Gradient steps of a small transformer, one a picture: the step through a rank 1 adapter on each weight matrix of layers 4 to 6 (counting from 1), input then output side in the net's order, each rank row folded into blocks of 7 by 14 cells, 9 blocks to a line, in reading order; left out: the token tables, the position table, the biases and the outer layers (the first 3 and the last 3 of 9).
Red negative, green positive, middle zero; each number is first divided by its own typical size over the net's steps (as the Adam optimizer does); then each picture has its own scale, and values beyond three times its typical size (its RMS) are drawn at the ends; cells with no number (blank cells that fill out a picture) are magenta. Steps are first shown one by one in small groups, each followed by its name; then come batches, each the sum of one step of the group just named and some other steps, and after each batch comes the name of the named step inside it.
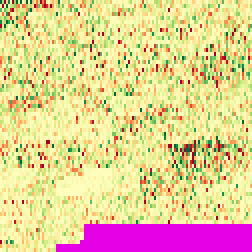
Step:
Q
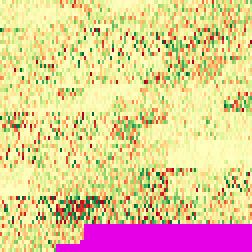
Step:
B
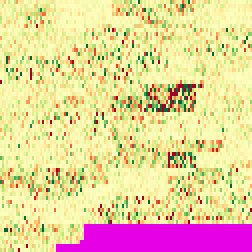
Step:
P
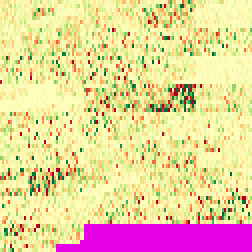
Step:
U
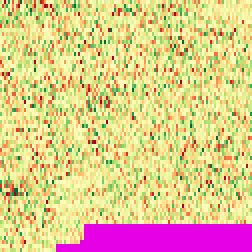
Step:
Q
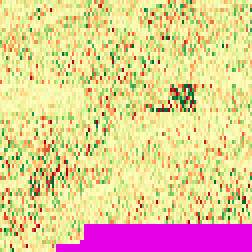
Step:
U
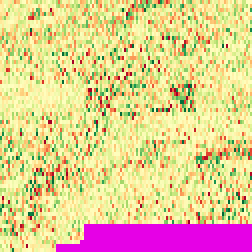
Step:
U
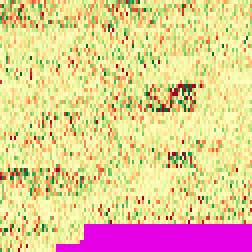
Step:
P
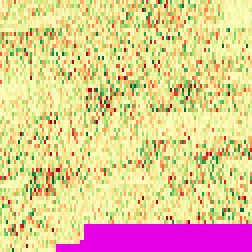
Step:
U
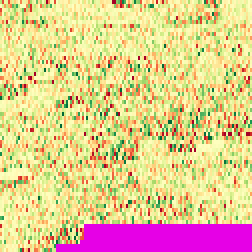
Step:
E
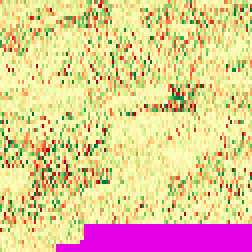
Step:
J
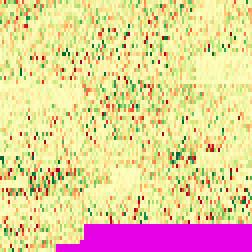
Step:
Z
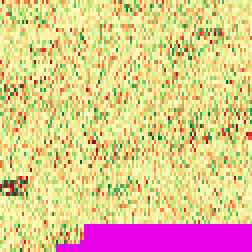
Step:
E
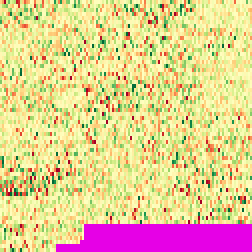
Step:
Z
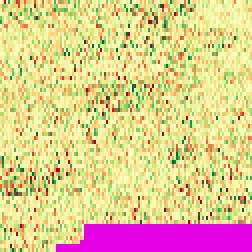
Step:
Z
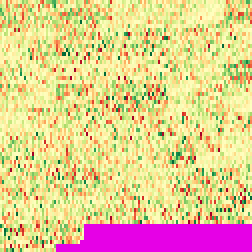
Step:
Z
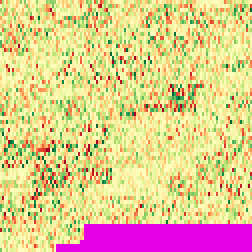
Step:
J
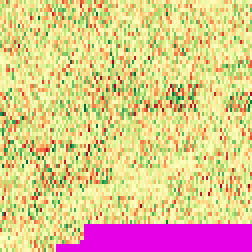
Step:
J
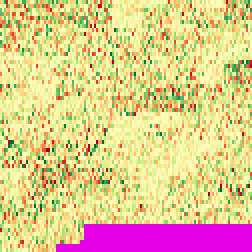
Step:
J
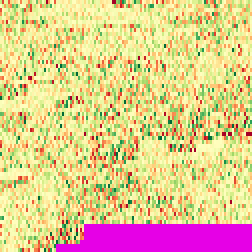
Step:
E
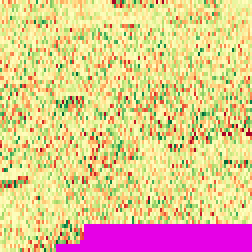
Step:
E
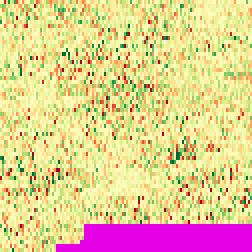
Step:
Z
